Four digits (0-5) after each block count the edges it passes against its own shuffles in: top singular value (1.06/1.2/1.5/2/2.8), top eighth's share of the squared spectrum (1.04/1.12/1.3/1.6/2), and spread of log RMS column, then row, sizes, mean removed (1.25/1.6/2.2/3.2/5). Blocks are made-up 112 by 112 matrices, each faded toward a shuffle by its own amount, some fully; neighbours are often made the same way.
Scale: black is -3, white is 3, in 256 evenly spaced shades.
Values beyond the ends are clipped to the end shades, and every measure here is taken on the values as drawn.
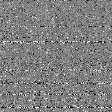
2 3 0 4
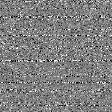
2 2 0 4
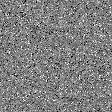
0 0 0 0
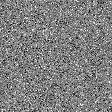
0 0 0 0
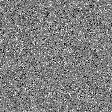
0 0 0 1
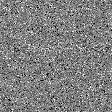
0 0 0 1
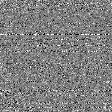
2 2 0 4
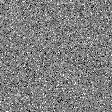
2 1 0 0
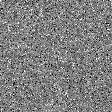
0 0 0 0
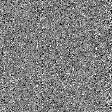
1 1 3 0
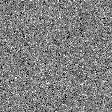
0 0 1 0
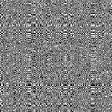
5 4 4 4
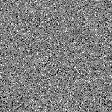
4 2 1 0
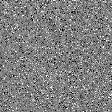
4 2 1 1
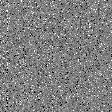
1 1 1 0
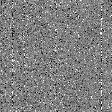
2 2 3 0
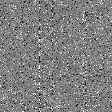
2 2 2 0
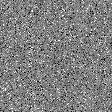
0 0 1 0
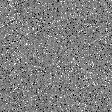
3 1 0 0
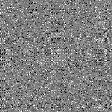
4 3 2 2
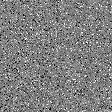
2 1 0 0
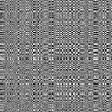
5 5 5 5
